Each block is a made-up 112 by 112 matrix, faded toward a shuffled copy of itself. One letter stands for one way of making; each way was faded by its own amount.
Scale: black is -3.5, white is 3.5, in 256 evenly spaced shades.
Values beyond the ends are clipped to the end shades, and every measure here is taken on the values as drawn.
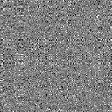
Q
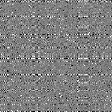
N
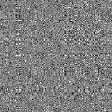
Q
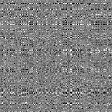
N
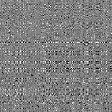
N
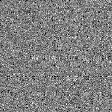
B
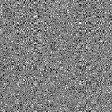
Q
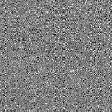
Q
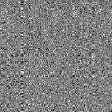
Q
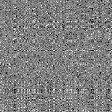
Q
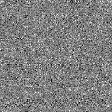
B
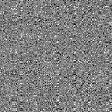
Q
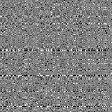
N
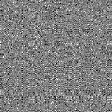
Q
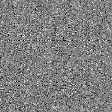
B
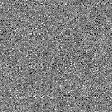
B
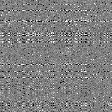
N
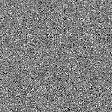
B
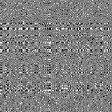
N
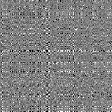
N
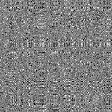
Q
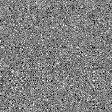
B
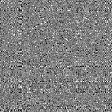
Q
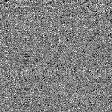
B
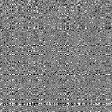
N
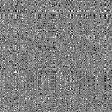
Q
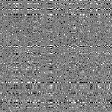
N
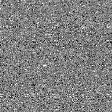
B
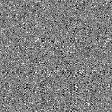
B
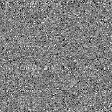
B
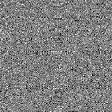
B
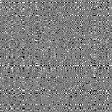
N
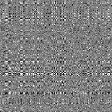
N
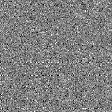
B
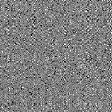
Q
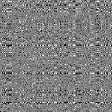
N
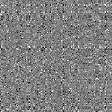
Q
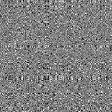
Q
